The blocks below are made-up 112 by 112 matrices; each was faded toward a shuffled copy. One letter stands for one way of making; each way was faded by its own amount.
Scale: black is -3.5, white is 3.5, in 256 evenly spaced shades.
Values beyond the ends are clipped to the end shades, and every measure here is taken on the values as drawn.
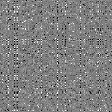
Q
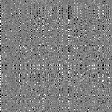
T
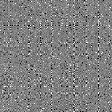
Q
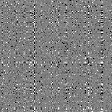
Q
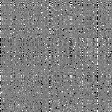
Q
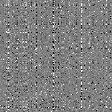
Q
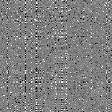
Q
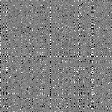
T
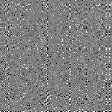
Q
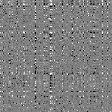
T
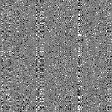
Q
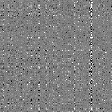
T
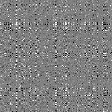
T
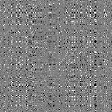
T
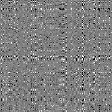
T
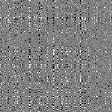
T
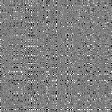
T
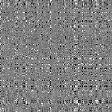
T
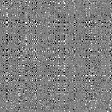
T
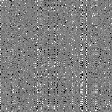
Q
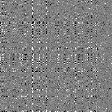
T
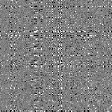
T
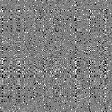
Q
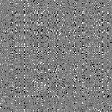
Q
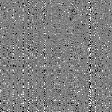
Q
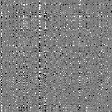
T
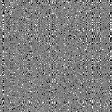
Q
